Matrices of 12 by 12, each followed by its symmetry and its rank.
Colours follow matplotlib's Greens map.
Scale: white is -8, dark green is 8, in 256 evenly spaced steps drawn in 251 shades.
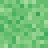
neither, full rank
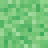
neither, full rank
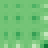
symmetric, rank one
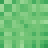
symmetric, rank two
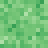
antisymmetric, full rank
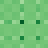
symmetric, rank one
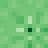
symmetric, rank two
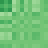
symmetric, rank one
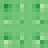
symmetric, rank one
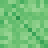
symmetric, full rank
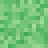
antisymmetric, full rank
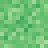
symmetric, full rank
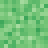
antisymmetric, full rank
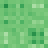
symmetric, rank two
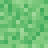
neither, full rank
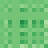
symmetric, rank one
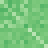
symmetric, full rank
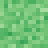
neither, full rank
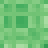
symmetric, rank two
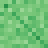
symmetric, full rank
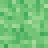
antisymmetric, full rank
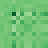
symmetric, rank two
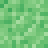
symmetric, full rank
